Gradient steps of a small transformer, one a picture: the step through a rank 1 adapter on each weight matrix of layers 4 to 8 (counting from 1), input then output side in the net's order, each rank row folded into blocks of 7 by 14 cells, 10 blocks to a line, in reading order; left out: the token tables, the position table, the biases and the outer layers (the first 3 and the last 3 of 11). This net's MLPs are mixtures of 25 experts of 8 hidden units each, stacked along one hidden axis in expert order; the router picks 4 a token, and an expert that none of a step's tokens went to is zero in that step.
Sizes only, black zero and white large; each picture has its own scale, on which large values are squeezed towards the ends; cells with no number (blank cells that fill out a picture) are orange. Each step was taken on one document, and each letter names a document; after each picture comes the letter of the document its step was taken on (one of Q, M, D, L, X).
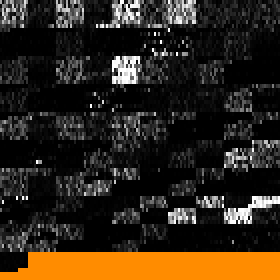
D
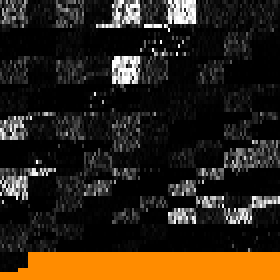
D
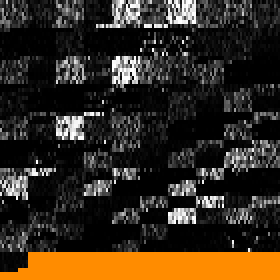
D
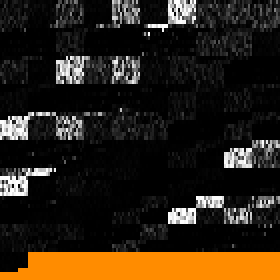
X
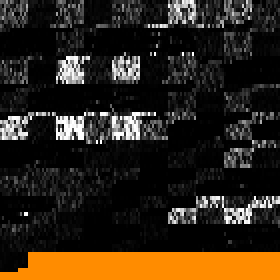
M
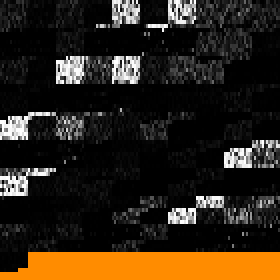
X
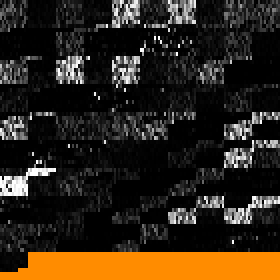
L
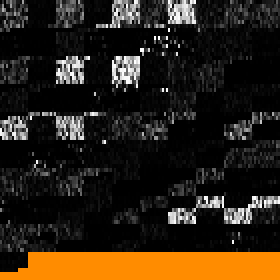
L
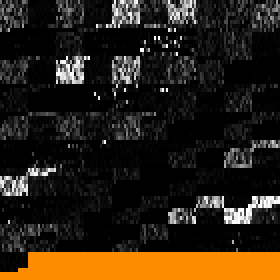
L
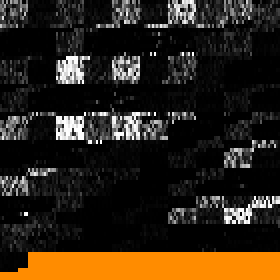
M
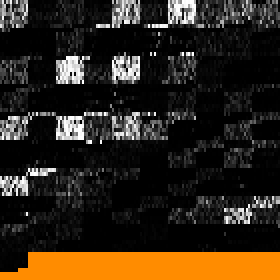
M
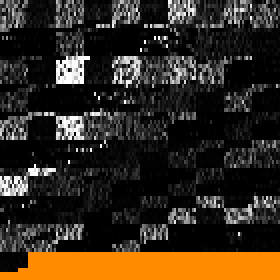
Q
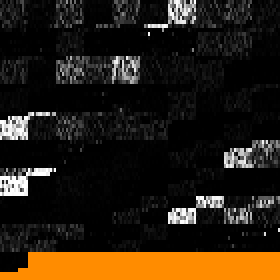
X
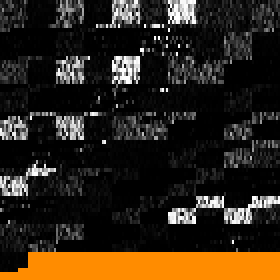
L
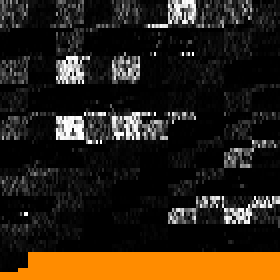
M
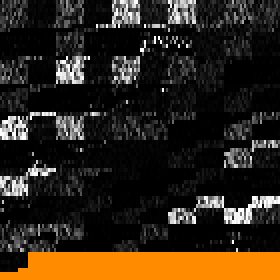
L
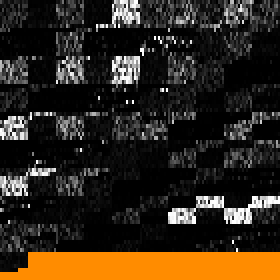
L
